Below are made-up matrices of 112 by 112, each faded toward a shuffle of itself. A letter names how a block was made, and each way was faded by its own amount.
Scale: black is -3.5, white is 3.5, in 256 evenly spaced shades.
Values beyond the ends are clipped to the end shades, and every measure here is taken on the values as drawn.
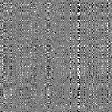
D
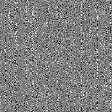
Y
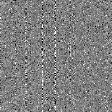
Y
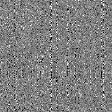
Y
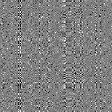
D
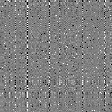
D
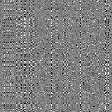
D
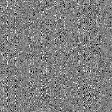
Y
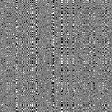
D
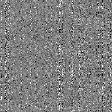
Y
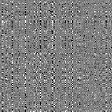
D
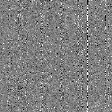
Y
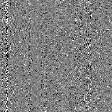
Y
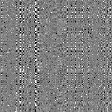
D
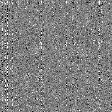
Y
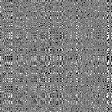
D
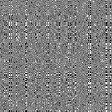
D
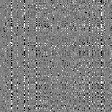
D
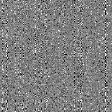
Y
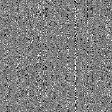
Y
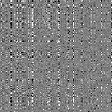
D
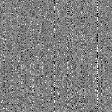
Y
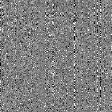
Y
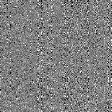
Y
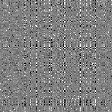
D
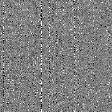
Y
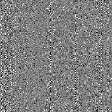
Y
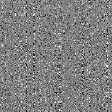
Y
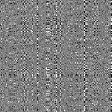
D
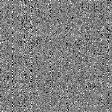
Y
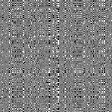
D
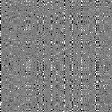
D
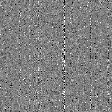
Y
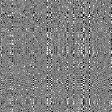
D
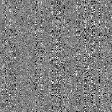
Y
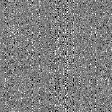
Y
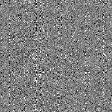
Y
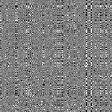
D
